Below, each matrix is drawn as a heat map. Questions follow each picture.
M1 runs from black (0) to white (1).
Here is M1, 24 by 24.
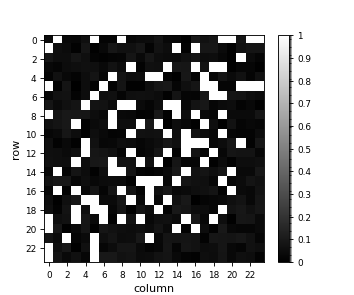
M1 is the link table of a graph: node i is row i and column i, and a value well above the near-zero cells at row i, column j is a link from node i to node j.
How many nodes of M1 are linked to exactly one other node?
1
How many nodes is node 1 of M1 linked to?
3
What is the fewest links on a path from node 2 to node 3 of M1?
4
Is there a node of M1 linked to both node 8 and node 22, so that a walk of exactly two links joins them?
yes
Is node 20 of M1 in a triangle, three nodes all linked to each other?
no
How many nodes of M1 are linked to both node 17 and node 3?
2
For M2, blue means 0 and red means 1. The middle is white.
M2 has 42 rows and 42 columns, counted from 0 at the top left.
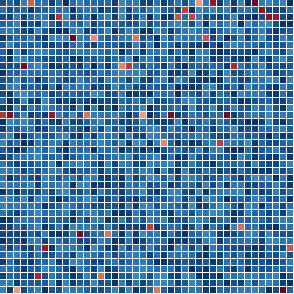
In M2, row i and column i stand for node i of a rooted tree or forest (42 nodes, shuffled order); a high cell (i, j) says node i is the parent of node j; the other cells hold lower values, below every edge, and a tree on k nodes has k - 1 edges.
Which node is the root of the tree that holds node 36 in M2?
16
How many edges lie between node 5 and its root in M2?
4
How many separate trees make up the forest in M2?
3
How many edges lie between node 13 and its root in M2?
5
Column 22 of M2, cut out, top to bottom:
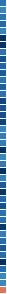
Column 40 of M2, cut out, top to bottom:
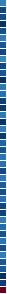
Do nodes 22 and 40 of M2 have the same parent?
yes
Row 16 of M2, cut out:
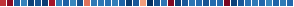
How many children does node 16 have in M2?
7
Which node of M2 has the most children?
16
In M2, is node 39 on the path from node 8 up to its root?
no
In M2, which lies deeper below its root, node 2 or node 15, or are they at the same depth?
the same depth
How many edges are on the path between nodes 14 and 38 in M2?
3
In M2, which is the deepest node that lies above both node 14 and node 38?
2
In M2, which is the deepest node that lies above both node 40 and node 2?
41
